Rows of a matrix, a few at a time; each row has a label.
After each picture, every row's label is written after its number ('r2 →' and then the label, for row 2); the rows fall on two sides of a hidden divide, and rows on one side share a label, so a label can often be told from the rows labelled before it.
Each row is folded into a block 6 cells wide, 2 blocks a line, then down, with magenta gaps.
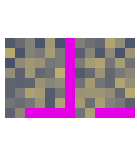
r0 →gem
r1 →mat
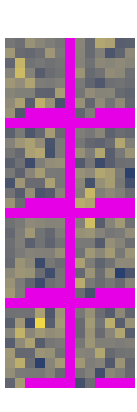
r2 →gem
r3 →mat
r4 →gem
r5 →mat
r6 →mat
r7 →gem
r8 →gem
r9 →gem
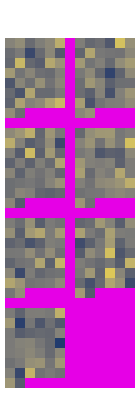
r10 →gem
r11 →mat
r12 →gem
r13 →gem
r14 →gem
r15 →gem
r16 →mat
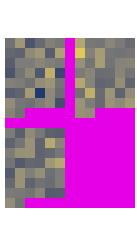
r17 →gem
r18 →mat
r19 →mat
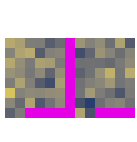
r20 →mat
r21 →gem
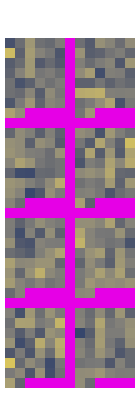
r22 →gem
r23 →mat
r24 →gem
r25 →gem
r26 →mat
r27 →mat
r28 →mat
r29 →gem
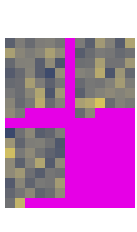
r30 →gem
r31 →mat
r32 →mat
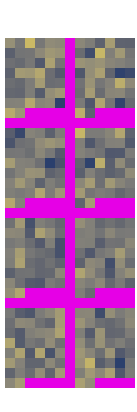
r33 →gem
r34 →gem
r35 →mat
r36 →mat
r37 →gem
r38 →mat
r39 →mat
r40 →mat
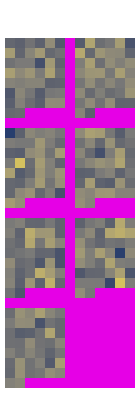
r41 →gem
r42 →gem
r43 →gem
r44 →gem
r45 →gem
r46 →gem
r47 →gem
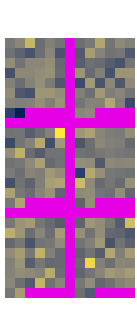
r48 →gem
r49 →mat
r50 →gem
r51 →mat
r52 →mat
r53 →mat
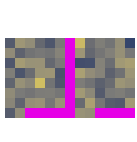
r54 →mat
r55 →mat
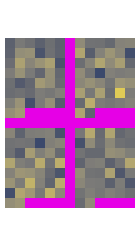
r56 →gem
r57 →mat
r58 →mat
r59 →gem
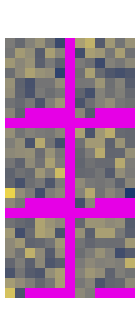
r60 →gem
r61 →gem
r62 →gem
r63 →mat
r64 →gem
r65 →gem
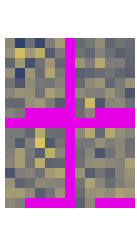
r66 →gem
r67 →mat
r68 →gem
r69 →gem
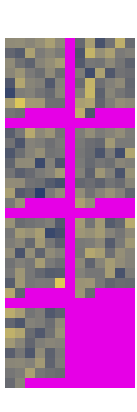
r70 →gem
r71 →gem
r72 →gem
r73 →gem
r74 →gem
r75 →gem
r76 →mat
